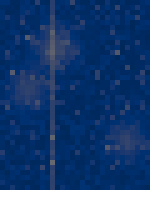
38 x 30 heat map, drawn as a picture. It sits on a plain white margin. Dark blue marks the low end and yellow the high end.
There are three bumps. On average the colour sits 10% of the way up the scale. The halves do not mirror each other. No overall slope runs across the table. The values are skewed, with a long tail toward high values. Column 11 stands out from the rest.
